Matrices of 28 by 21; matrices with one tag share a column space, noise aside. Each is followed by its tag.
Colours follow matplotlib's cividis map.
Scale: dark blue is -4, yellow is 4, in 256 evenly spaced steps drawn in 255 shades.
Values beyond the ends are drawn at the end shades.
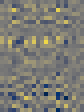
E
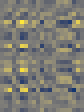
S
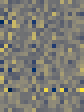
S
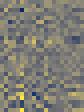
E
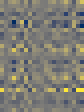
S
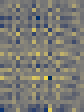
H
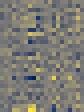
H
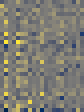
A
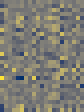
H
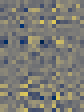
E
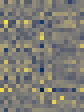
S
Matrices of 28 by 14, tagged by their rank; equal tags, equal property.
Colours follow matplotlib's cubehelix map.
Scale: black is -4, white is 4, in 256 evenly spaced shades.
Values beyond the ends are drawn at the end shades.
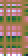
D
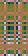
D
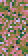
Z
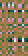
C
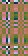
D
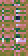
C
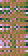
C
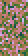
Z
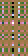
D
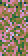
Z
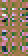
C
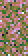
Z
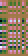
D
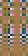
D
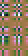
D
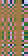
D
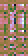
C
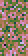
Z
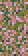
Z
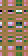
D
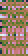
C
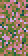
Z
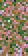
Z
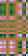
D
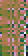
C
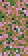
Z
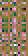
C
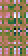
C
